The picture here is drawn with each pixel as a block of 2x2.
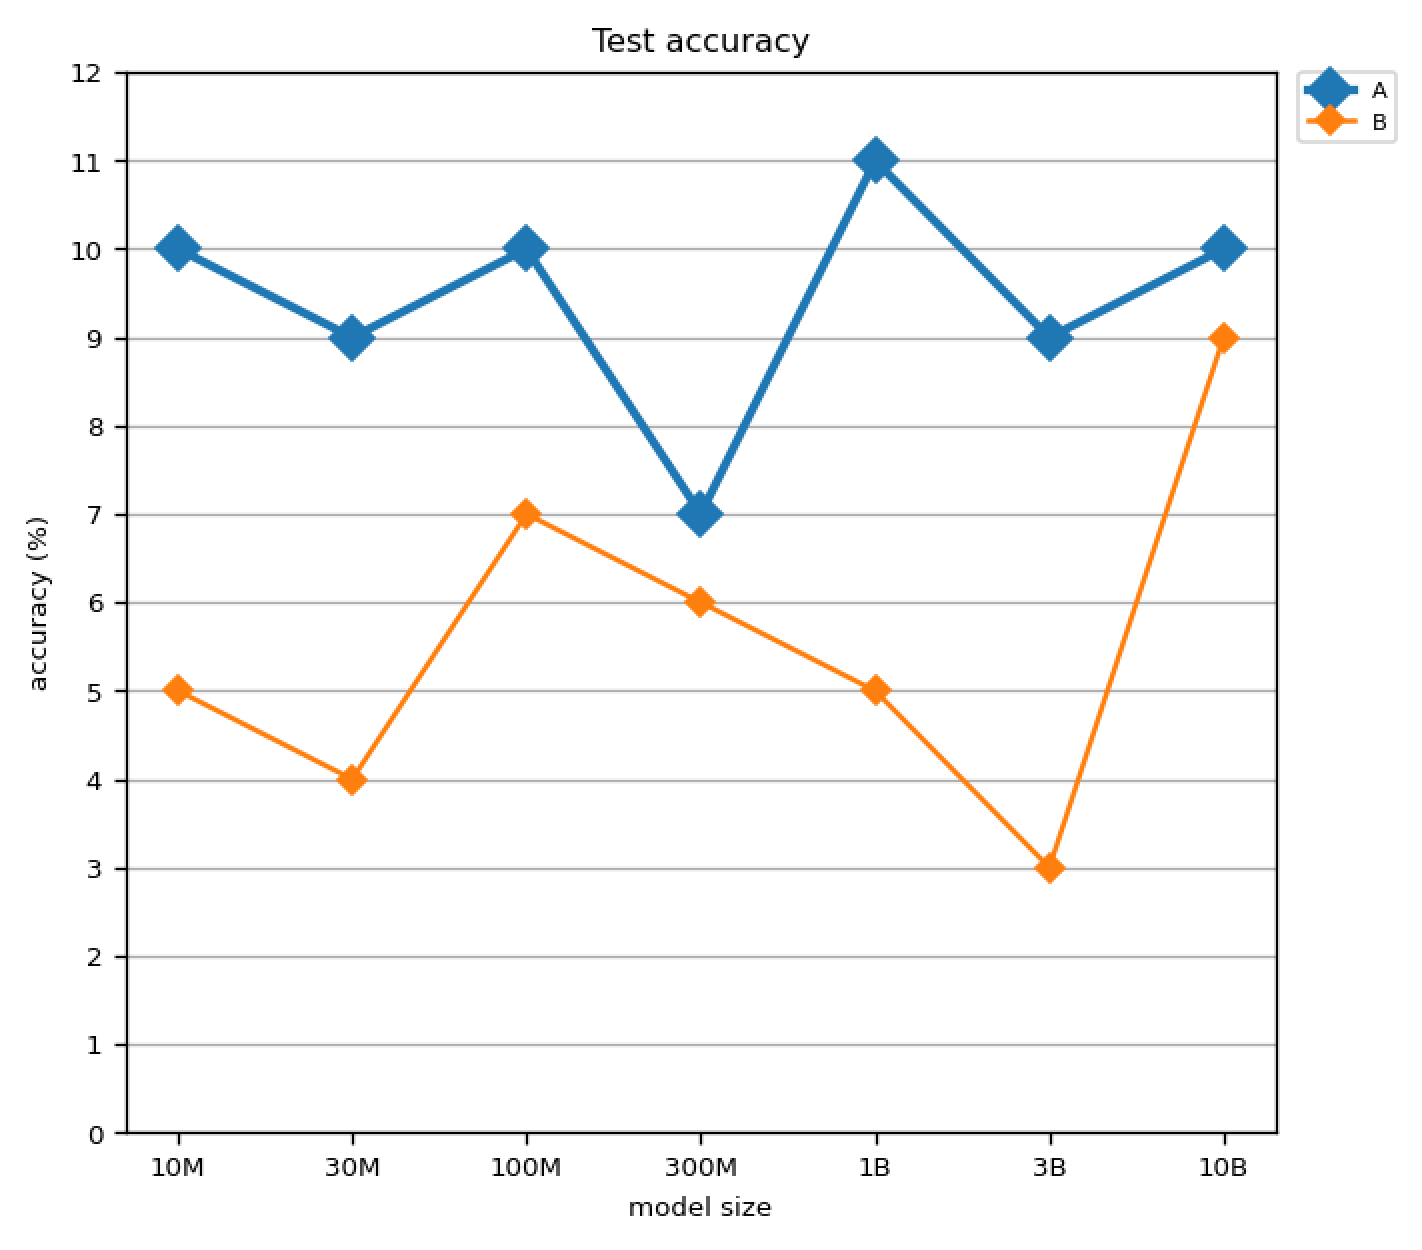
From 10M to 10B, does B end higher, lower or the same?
higher
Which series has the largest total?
A
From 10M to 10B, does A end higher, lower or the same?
the same
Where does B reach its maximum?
10B
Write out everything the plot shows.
Title: Test accuracy
x-axis: model size, ticks 10M 30M 100M 300M 1B 3B 10B
y-axis: accuracy (%), ticks 0 1 2 3 4 5 6 7 8 9 10 11 12
Legend: A, B
Values:
A: 10 9 10 7 11 9 10
B: 5 4 7 6 5 3 9
